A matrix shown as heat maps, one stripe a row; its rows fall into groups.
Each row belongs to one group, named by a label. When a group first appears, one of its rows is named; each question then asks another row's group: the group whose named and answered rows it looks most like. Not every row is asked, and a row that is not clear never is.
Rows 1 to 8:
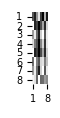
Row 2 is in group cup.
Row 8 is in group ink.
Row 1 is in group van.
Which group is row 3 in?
cup
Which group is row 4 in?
cup
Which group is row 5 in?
cup
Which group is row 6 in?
cup
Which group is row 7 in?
cup
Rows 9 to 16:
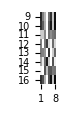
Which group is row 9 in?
van
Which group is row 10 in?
van
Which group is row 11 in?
ink
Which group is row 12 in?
cup
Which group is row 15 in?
ink
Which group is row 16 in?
van
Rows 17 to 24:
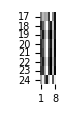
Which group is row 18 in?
van
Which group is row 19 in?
van
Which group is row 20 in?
van
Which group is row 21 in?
van
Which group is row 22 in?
van
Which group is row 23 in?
van
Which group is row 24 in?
cup
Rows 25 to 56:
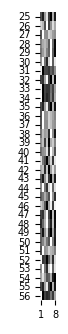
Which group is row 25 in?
van
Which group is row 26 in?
ink
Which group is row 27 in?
cup
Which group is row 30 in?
cup
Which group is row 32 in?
van
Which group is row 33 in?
cup
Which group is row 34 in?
cup
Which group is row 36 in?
cup
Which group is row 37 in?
cup
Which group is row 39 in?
ink
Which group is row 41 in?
cup
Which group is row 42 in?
ink
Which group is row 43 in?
van
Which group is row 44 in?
cup
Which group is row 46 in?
cup
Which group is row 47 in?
van
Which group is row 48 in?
van
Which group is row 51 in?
cup
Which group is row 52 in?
cup
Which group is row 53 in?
cup
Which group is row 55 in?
van
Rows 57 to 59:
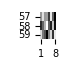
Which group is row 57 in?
ink
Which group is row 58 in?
van
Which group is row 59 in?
cup
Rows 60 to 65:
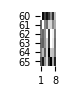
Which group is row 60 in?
cup
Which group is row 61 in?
cup
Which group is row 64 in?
ink
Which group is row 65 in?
van
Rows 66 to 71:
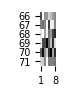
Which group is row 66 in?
cup
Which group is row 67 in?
ink
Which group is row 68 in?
ink
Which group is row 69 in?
cup
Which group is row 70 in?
van
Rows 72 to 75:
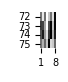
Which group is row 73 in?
van
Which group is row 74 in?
van
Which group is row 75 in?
ink
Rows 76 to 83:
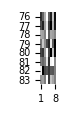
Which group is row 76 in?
van
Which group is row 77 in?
van
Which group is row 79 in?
ink
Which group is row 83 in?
ink
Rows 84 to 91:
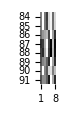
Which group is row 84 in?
cup
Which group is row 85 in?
cup
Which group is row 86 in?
ink
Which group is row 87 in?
van
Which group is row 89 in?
ink
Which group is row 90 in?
cup
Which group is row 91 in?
ink
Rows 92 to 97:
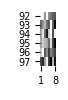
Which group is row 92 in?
ink
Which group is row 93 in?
ink
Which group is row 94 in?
cup
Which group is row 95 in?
ink
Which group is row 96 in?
ink
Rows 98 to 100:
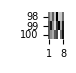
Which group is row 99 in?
van
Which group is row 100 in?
ink
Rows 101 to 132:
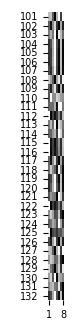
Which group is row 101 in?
cup
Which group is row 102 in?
van
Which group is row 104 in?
van
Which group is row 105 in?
van
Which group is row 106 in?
van
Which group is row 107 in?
van
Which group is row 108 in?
cup
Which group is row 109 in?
van
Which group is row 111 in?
ink
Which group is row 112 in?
cup
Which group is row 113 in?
ink
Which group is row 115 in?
cup
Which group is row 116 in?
cup
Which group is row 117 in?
van
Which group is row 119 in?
van
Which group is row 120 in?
van
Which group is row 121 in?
ink
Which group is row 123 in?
ink
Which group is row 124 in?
ink
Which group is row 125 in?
cup
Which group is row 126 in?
van
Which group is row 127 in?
cup
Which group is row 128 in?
ink
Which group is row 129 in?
cup
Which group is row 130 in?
ink
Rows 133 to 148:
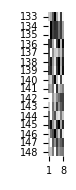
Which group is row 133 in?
cup
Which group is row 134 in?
cup
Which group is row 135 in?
cup
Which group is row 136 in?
van
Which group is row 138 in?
van
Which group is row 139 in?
van
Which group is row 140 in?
cup
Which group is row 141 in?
ink
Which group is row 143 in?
ink
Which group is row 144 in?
cup
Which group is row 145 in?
van
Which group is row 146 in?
cup
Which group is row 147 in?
ink
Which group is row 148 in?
ink
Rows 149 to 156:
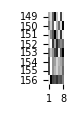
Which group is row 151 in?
cup
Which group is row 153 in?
ink
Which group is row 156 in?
cup
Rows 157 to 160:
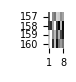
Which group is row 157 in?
cup
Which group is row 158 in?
van
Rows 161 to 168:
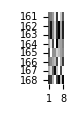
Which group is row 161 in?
ink
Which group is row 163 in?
van
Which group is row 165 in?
cup
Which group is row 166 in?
ink
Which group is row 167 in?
cup
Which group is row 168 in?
van
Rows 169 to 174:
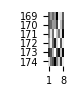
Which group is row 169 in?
ink
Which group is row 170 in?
ink
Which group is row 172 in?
cup
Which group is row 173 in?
van
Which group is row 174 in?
cup
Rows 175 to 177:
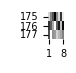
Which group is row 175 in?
cup
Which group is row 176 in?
van
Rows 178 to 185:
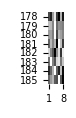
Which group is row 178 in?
van
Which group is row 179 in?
ink
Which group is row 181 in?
ink
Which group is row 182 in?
cup
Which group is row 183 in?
cup
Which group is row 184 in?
van
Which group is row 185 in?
ink
